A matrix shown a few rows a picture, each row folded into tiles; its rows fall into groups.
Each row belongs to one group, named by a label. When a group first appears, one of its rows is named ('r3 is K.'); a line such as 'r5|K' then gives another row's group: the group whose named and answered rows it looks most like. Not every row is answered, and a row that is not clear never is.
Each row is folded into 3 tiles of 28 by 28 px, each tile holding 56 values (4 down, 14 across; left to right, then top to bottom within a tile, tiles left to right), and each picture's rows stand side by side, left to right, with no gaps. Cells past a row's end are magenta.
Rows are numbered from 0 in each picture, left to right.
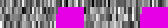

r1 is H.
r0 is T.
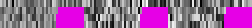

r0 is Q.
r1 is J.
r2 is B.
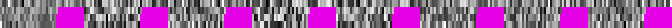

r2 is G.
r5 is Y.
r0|H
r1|J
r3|B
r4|H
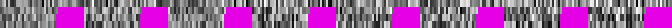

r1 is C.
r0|J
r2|G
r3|J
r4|Y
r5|B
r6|Y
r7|Y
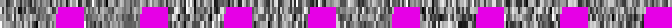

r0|G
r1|H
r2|Q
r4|G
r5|Y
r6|H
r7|Y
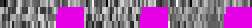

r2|H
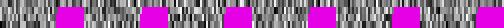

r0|C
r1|G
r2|J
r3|T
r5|C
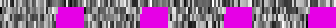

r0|Q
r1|G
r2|B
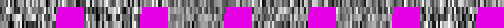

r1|Y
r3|J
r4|T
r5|Y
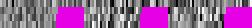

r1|T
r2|H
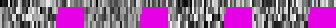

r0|B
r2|B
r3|B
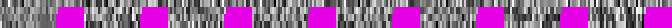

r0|H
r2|G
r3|C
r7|Y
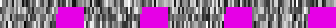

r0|Q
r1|Y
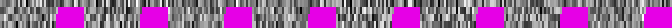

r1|T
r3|T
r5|B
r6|B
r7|Q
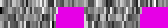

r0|G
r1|G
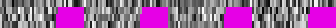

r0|C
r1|Q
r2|C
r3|J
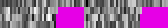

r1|B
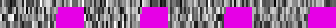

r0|B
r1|J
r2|C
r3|C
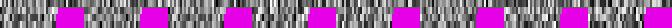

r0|Q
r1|G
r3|Q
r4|J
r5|C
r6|B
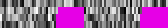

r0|H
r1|J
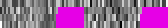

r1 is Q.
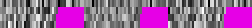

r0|T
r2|H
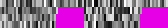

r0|G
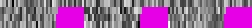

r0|Q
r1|Y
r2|H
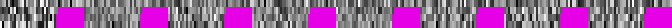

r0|Y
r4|T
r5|T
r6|C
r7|T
